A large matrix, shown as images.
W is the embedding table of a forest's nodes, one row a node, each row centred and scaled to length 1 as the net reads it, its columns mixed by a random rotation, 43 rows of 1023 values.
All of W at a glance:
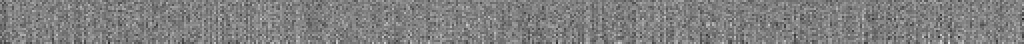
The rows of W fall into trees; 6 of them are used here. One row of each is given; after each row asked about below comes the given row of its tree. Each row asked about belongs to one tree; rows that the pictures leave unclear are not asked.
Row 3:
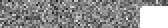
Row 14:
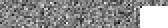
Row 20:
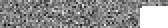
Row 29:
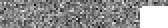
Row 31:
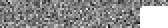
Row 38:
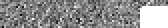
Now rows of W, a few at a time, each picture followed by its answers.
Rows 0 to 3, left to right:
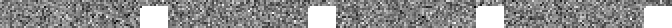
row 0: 14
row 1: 31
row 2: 38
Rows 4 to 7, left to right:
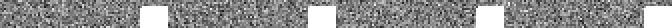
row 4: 20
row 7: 29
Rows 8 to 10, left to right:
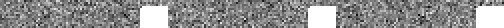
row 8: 14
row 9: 29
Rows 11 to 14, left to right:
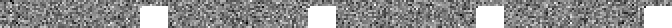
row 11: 3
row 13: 14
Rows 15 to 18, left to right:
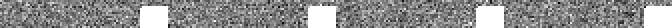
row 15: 20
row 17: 38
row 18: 14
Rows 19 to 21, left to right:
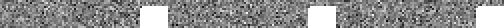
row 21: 38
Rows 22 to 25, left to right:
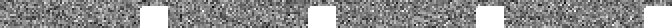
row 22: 3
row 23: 31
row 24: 3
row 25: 3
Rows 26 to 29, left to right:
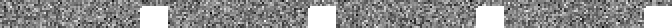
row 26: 3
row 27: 14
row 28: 38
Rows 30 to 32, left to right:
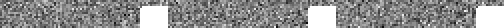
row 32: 14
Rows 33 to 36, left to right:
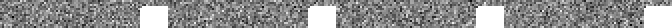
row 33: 38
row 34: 38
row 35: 38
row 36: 14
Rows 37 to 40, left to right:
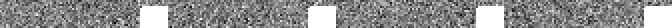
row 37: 14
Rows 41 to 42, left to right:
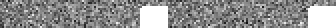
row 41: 38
